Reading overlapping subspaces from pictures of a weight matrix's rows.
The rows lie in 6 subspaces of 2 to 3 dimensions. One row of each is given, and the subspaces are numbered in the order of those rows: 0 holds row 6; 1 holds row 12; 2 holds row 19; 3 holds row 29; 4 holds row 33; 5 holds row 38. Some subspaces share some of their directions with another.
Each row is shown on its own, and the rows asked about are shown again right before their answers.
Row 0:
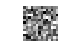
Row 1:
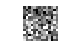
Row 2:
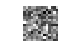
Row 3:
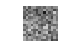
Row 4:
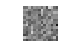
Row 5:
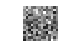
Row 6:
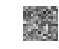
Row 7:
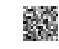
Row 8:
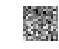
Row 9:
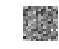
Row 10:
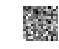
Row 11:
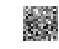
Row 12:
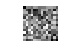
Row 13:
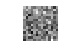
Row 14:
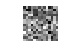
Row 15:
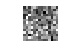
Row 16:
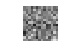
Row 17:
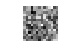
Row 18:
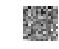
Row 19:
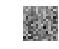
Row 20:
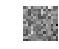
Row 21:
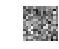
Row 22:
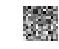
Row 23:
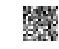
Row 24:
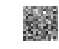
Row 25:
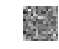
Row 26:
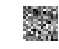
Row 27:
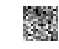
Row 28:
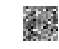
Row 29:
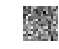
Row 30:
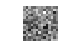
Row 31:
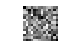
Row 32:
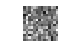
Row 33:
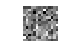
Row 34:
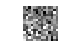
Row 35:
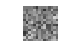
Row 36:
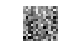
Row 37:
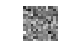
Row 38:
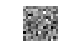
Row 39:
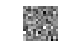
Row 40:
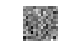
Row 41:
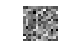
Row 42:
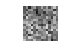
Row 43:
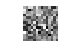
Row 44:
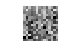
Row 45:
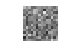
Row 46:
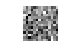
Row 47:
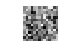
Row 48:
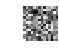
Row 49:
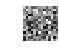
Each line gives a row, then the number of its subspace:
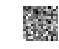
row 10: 0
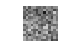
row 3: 0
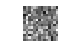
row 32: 3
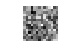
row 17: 2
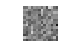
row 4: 1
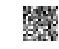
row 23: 3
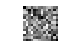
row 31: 1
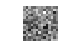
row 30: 0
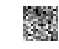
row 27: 5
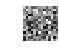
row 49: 5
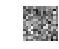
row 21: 4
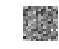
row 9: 4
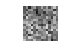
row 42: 5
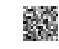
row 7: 5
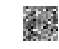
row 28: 4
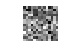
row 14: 1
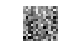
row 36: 2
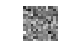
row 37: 1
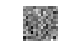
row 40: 1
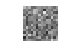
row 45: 4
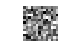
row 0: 5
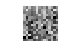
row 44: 2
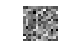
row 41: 4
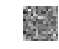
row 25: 1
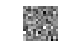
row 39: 5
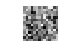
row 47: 2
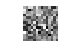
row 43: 5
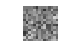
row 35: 2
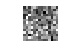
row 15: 3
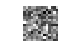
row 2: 0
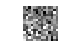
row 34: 5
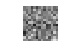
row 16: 2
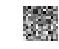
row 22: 4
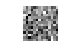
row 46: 3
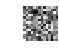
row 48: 2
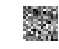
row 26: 2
